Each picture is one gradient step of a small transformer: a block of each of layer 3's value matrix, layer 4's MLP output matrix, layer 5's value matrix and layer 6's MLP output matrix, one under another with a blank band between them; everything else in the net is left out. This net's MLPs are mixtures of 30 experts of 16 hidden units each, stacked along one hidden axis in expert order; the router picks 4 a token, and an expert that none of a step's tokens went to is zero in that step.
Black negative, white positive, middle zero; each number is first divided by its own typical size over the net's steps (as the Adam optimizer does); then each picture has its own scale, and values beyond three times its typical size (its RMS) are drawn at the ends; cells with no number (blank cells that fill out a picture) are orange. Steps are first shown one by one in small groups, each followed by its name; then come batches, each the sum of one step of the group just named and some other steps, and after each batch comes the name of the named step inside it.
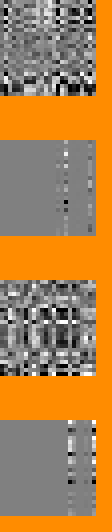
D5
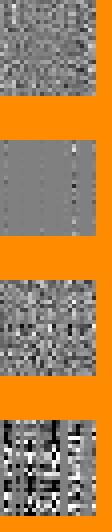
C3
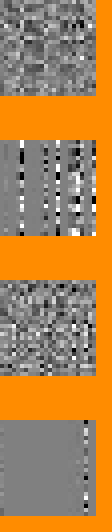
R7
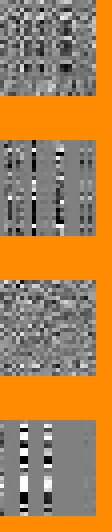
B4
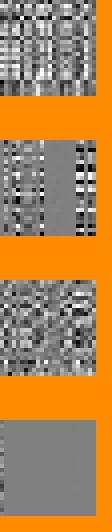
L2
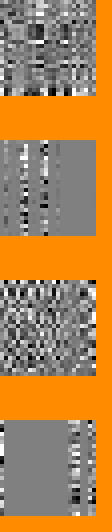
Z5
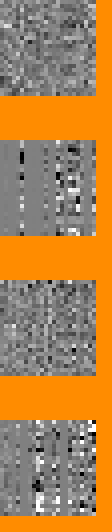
R7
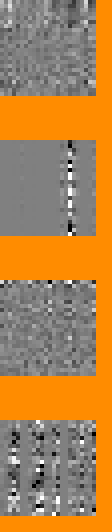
D5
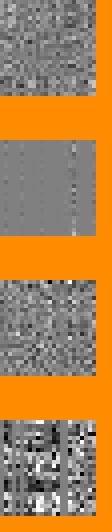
C3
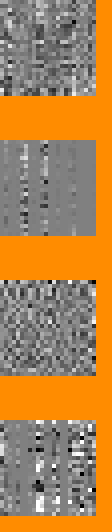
Z5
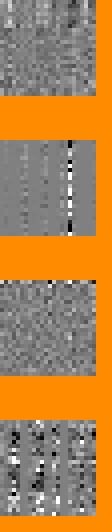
Z5
